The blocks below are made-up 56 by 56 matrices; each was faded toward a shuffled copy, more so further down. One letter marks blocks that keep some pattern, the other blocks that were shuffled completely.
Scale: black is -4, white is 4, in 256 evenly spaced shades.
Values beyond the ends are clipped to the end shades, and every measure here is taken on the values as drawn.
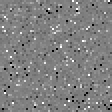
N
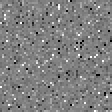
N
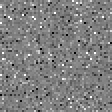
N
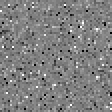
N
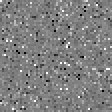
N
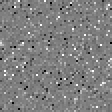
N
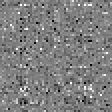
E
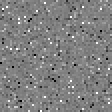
N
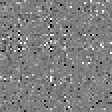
E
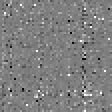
E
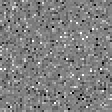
N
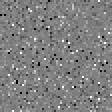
N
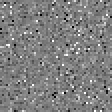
N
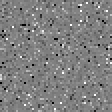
N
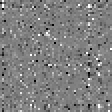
E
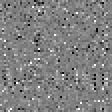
E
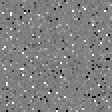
N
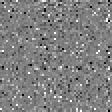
E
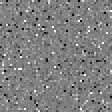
N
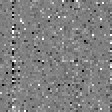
E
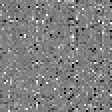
E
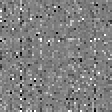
E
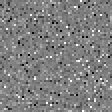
N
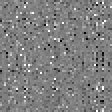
E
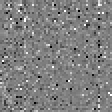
E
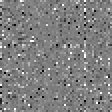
E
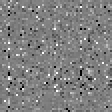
E
